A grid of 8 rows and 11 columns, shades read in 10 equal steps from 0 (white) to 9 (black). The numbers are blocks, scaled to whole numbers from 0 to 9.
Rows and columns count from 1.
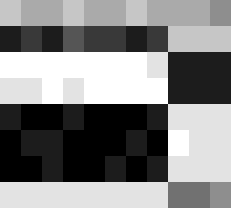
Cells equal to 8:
18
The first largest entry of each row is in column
11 1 9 9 2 1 1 9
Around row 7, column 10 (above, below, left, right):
1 5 1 1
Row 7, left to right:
9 9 8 9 9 8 9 8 1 1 1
